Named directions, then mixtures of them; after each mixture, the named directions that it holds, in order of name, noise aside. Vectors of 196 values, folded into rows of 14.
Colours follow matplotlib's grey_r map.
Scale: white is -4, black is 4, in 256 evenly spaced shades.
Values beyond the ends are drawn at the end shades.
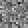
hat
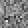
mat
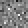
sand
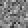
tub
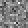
hat, tub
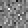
sand, tub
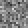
hat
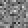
hat, tub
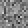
mat, tub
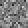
tub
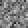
tub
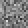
mat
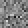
mat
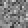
tub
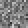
hat, tub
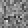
mat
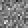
mat, sand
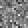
hat, sand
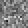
mat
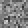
mat, sand, tub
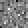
sand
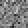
mat, tub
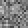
hat, mat, tub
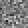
hat, mat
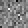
sand, tub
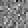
sand, tub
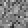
mat, tub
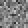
hat, sand, tub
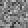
tub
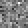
hat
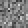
hat, sand, tub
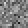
mat, tub
